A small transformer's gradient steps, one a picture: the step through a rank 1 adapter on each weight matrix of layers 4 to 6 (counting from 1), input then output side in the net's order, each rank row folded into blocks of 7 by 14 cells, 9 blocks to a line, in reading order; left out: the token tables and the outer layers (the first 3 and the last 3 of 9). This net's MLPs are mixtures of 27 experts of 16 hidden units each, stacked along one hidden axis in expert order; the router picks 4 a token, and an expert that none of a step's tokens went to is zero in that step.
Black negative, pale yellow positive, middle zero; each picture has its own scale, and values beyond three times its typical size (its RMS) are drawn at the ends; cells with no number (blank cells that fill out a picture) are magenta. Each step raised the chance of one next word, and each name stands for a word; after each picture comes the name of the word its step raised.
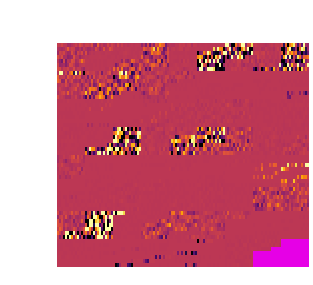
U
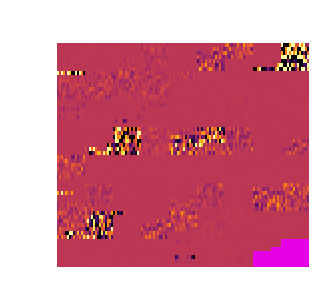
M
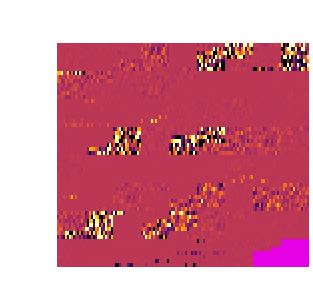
U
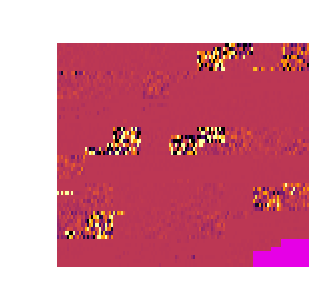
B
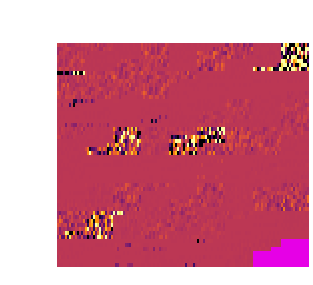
M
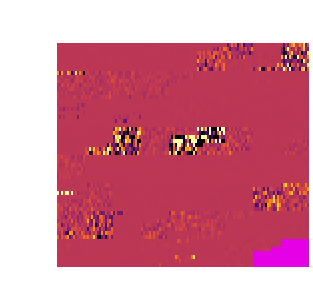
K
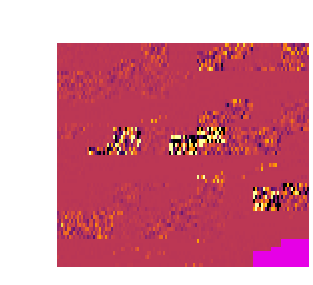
K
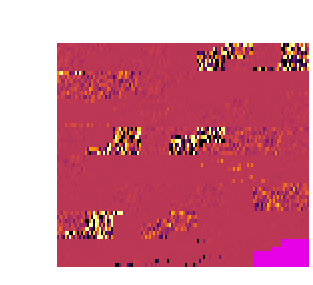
U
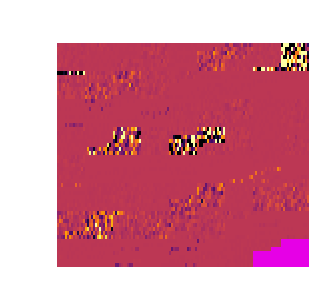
M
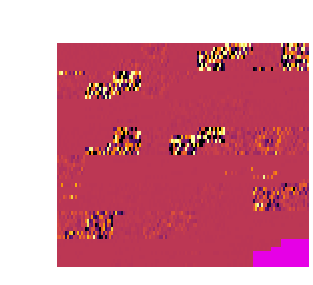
B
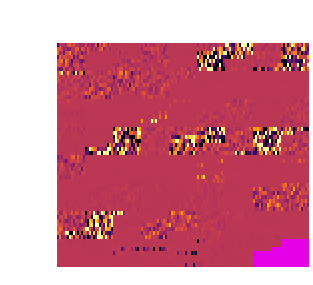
U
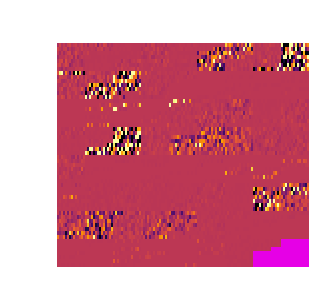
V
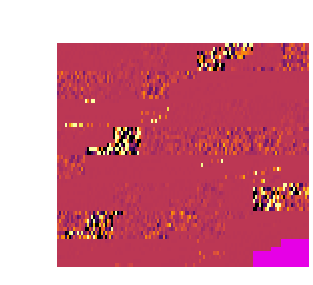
V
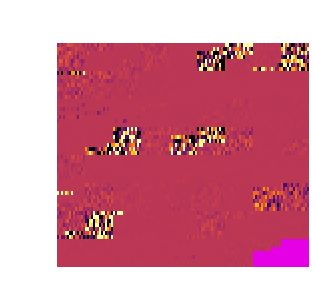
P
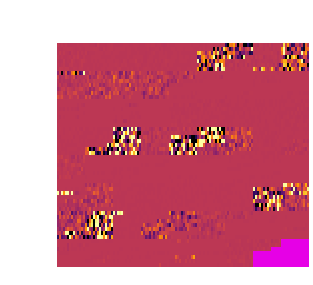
B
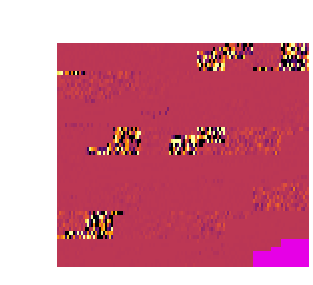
P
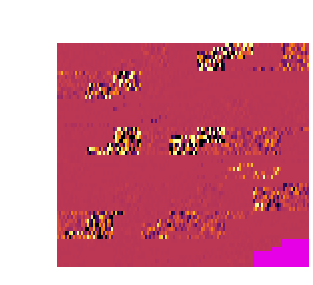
B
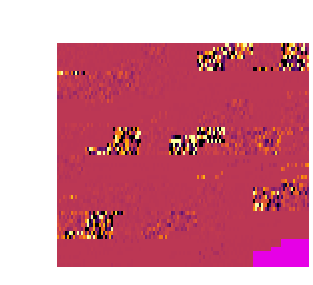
B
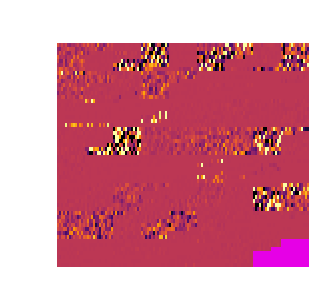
V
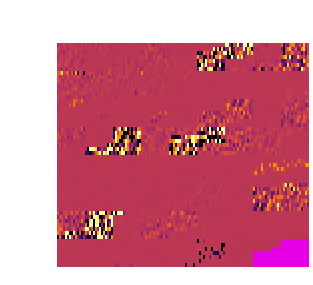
U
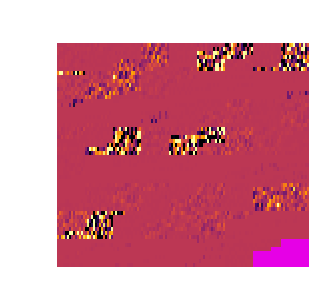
P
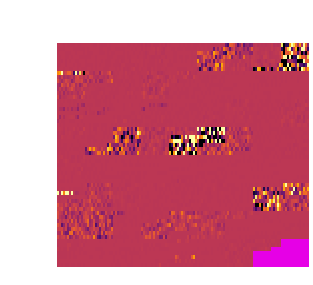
K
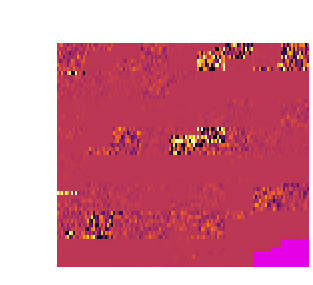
K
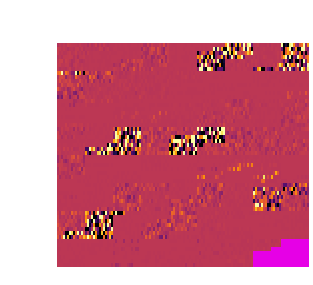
B
